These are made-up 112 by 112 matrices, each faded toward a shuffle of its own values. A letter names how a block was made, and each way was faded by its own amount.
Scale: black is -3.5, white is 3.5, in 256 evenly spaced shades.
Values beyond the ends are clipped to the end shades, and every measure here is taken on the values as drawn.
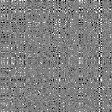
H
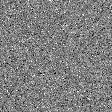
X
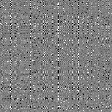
H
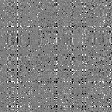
H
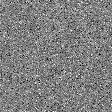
X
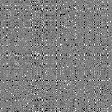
H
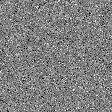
X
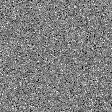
X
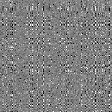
H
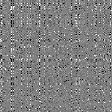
H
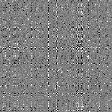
H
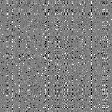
H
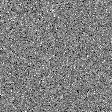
X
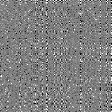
H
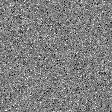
X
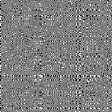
H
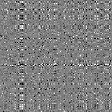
H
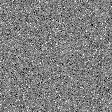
X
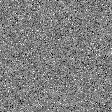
X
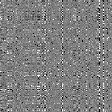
H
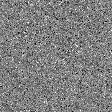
X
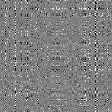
H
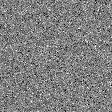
X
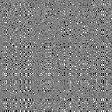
H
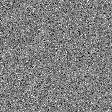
X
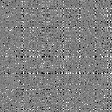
H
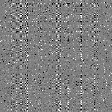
H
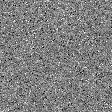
X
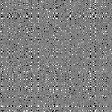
H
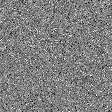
X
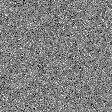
X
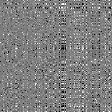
H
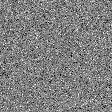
X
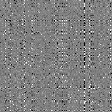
H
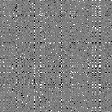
H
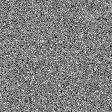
X
